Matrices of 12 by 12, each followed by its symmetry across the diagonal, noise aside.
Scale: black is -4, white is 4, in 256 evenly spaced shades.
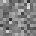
neither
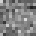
neither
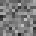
neither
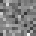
neither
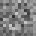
antisymmetric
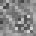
symmetric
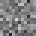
neither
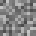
symmetric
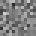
antisymmetric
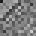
symmetric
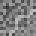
symmetric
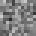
neither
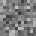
neither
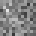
neither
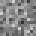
symmetric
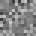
symmetric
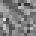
antisymmetric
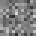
antisymmetric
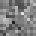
antisymmetric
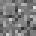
symmetric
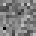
neither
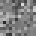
antisymmetric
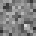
symmetric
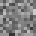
antisymmetric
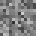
antisymmetric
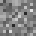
symmetric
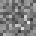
symmetric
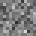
neither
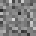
antisymmetric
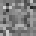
antisymmetric
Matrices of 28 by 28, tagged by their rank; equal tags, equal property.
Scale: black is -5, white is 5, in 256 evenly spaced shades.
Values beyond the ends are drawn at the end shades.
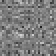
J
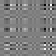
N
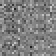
J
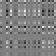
N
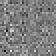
J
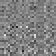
J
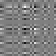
N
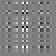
N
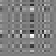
N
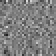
J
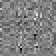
J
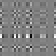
N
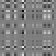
N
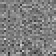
J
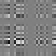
N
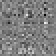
J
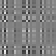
N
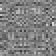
J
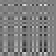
N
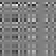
N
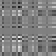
N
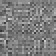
J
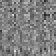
J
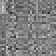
J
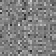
J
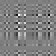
N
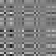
N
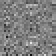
J
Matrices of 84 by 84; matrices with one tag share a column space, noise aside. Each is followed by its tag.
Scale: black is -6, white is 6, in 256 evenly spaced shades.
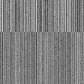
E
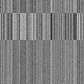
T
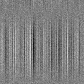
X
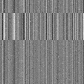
T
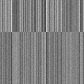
E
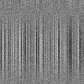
X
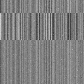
T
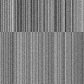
E
